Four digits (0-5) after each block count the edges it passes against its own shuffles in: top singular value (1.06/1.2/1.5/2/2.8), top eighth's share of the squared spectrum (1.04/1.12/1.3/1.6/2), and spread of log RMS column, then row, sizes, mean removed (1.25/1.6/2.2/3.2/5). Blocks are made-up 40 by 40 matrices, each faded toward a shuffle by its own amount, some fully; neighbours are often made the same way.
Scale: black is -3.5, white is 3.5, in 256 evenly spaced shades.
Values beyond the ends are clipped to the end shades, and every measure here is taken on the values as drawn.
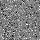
0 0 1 0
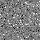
2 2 0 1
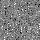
2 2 0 1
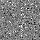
1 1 1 0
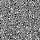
0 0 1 0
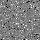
0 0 0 0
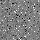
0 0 0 0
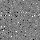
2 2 0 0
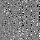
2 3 2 1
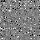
1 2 2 2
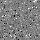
1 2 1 1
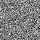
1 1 0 0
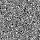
0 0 0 0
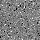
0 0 0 0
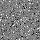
1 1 0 0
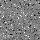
0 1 0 0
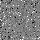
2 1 0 0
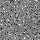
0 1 0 0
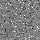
0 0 0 0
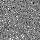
0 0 0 0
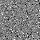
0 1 1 0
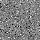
0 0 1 0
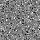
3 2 0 0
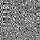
4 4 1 2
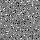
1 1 1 0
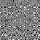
4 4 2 2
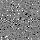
2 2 0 1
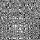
3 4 2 2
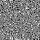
2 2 0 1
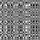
4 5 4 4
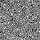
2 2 0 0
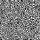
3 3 1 0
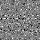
2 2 0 2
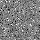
0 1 0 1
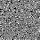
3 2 1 1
